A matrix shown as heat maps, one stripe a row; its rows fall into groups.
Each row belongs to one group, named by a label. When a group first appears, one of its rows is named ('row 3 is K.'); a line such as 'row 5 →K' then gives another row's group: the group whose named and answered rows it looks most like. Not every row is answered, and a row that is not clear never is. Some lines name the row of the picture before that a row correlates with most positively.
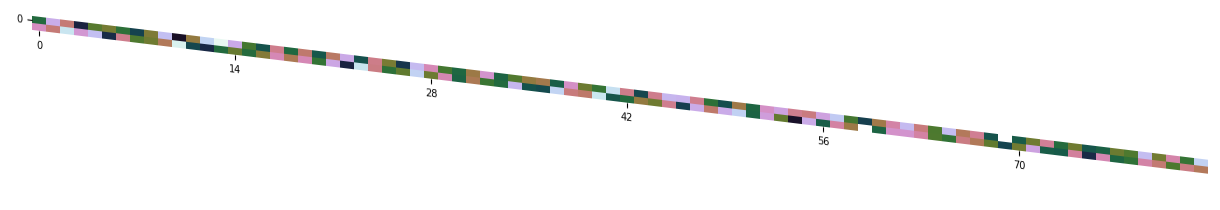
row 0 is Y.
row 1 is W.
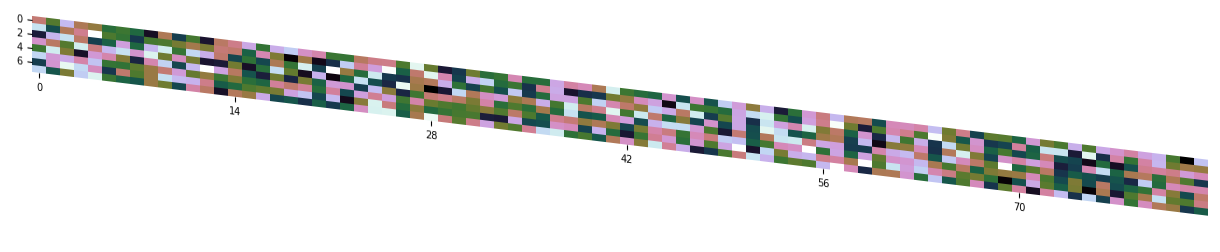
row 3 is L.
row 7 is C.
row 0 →W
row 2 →Y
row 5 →W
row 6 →W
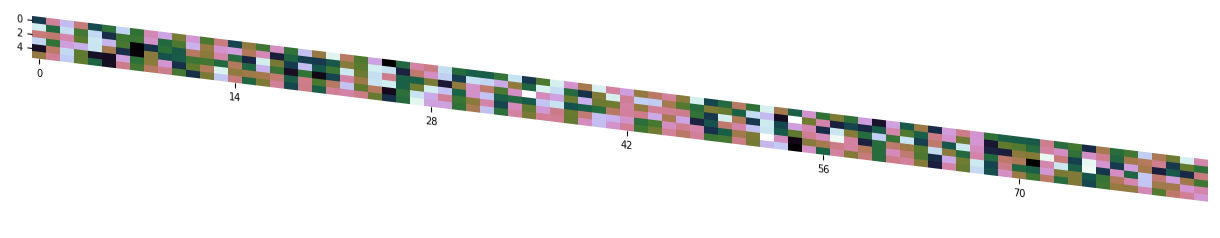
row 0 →Y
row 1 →C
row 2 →C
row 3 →C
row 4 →Y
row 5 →Y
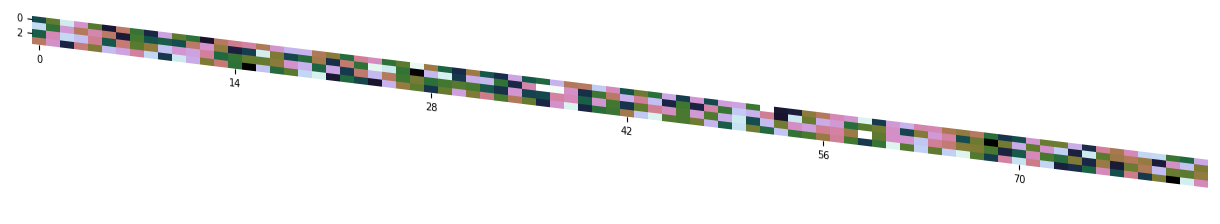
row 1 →C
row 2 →W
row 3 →L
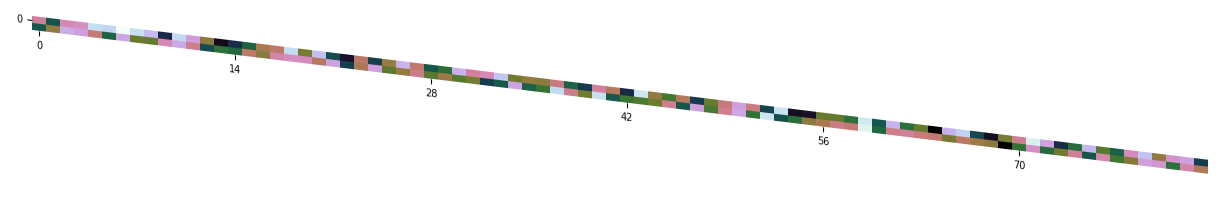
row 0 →L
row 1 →W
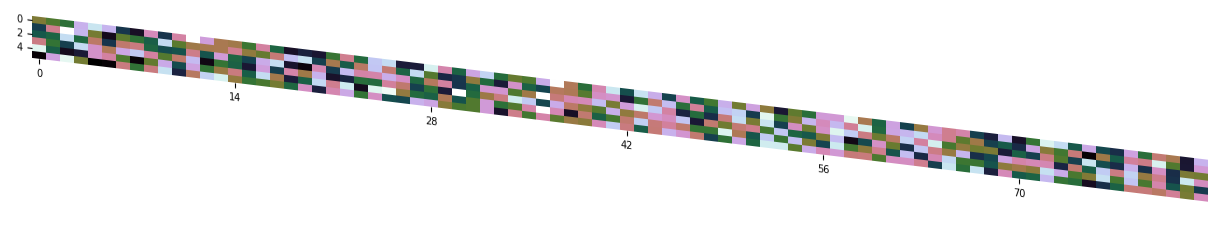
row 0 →C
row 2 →C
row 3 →L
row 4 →C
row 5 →Y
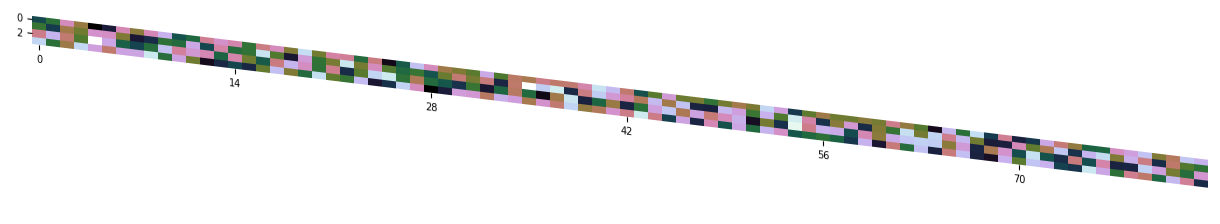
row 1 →C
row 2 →W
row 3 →L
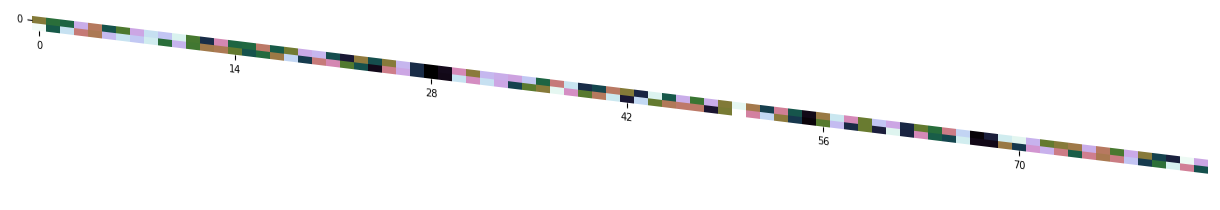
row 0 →L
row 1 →L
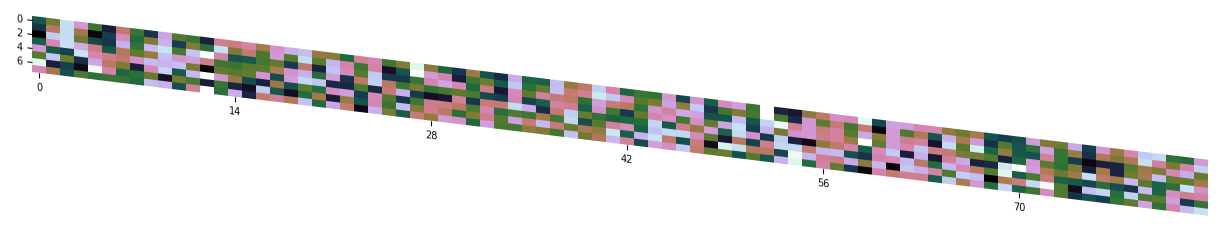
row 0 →W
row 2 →Y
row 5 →Y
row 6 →C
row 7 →Y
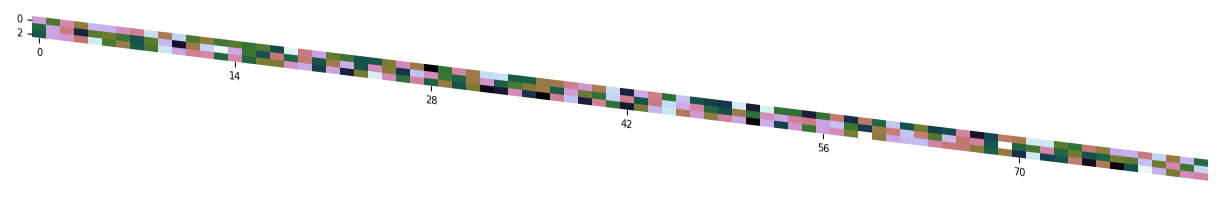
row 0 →L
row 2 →W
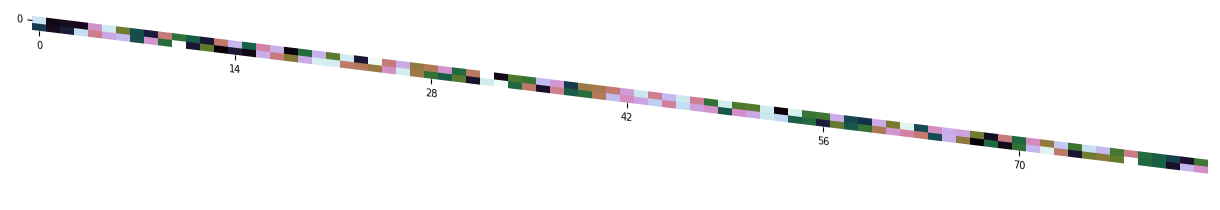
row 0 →C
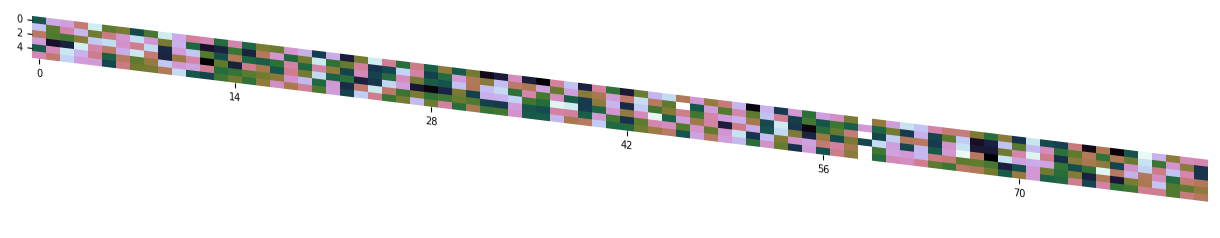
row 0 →W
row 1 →L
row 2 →L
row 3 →L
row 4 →W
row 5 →W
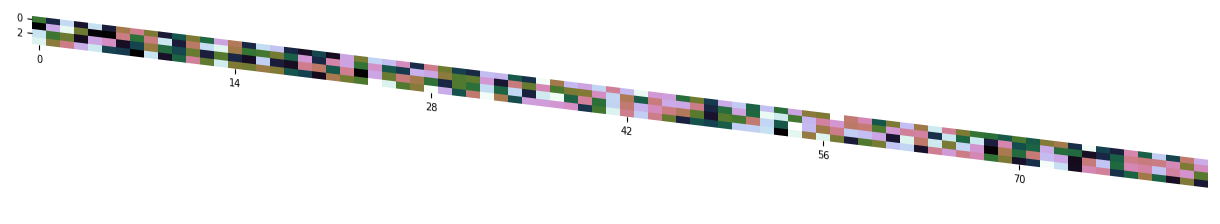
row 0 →C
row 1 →Y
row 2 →C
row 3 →C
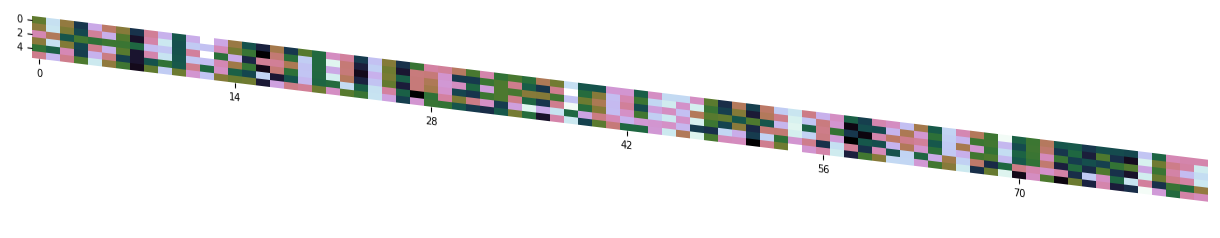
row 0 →Y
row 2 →Y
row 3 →Y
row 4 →C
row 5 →W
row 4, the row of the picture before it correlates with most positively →2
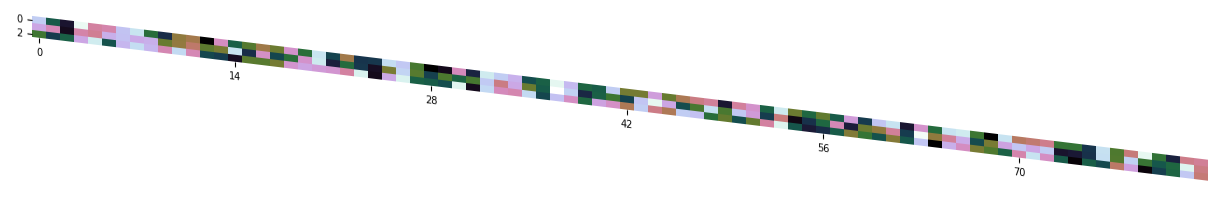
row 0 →L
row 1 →L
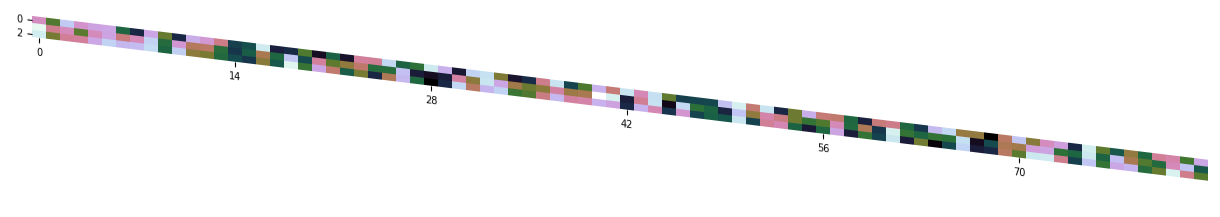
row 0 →C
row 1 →L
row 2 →L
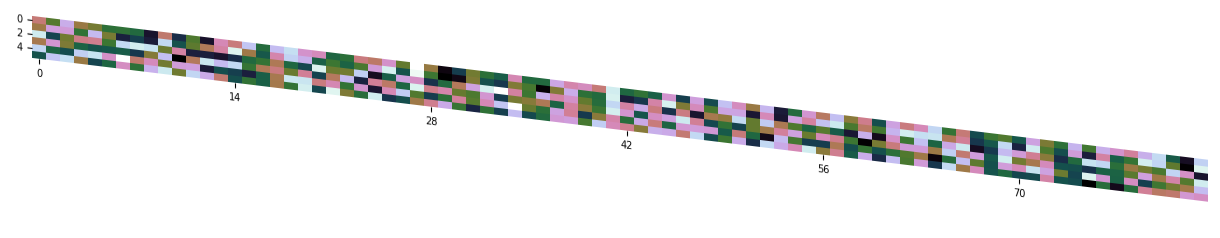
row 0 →W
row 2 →L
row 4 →L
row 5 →Y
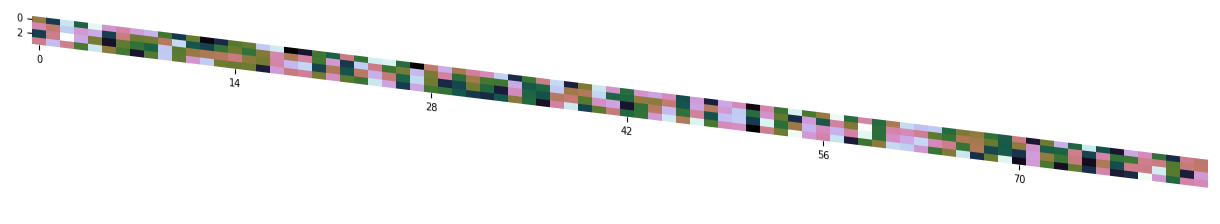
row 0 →C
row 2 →W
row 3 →W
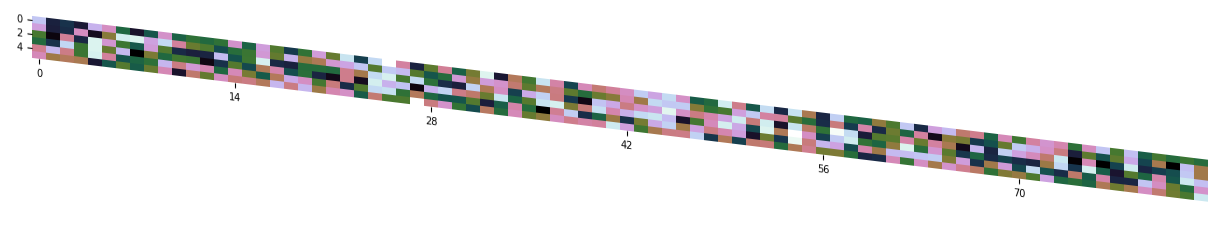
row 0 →C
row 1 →L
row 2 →C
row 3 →C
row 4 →W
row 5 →Y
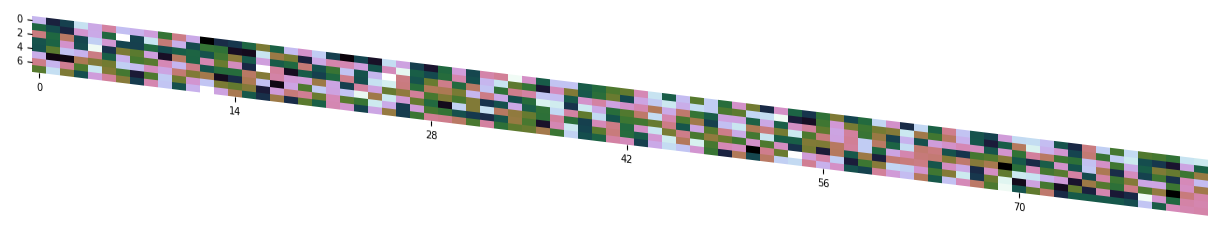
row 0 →L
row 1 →L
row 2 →C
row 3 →C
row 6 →W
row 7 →Y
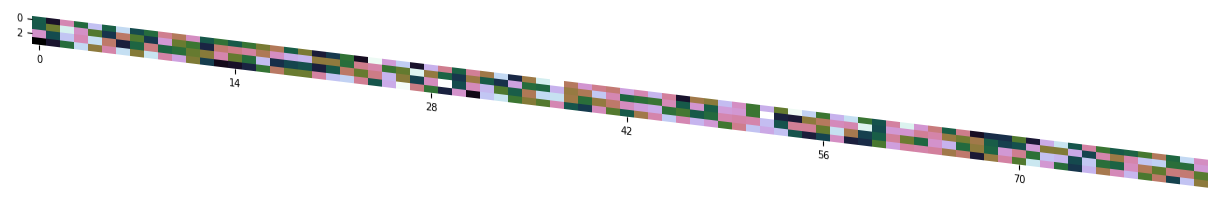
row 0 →C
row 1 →W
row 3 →L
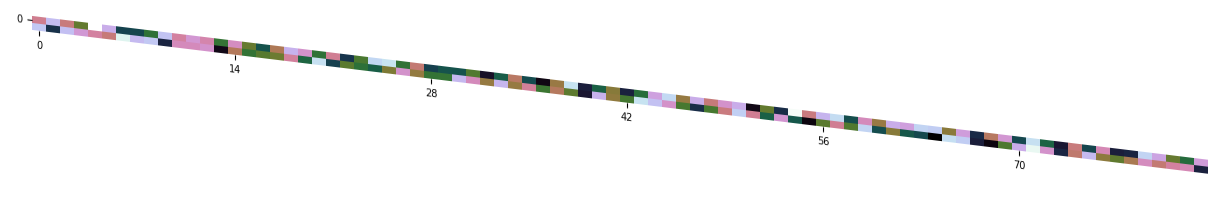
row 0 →W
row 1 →L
